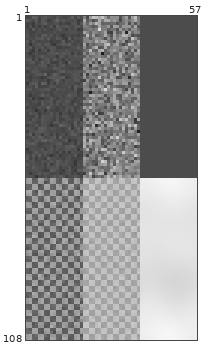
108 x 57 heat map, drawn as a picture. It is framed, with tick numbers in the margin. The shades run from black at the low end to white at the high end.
The table splits into 2 rows of 3 panels. Panel 1,1: low, fine-grained, faint in contrast. Panel 1,2: middling, fine-grained, strong in contrast. Panel 1,3: low, flat. Panel 2,1: middling, checkered, strong in contrast. Panel 2,2: high, checkered. Panel 2,3: very high, smooth, faint in contrast.
